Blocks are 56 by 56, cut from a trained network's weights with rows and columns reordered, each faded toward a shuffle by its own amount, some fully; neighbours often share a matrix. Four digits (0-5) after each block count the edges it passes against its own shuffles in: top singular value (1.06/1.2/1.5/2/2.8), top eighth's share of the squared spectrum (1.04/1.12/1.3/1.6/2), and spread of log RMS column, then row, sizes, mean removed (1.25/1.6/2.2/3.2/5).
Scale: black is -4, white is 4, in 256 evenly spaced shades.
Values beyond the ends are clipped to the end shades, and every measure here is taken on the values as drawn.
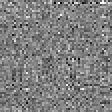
3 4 2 2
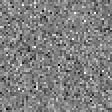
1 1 0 0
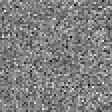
1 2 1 0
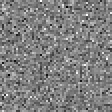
1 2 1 0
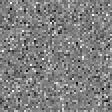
0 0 0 0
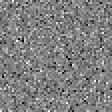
0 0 0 0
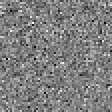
2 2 0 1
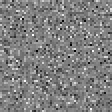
0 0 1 0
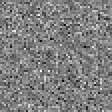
1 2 0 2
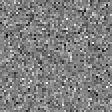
0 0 0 0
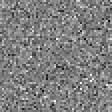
0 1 0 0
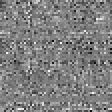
3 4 1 4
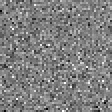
2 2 0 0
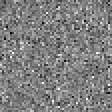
2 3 2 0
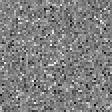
0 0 1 0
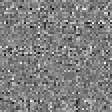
3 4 1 3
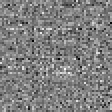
2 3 0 2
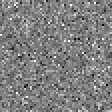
0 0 0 0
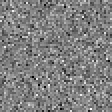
0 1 0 0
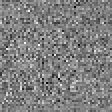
2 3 1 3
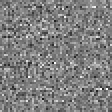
3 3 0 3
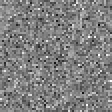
0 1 0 0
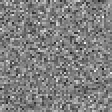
2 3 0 0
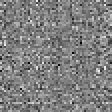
3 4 3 2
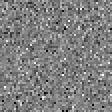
1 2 0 0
